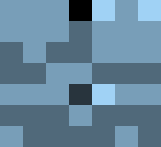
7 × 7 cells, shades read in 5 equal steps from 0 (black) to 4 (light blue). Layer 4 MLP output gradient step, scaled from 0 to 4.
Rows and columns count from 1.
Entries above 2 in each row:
6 6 4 2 6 1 2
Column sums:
18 18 18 13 20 19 19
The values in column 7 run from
2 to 4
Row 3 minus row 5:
-1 0 -1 1 -1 0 0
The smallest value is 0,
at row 1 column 4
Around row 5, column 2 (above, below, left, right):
2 2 3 3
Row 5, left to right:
3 3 3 1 4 3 3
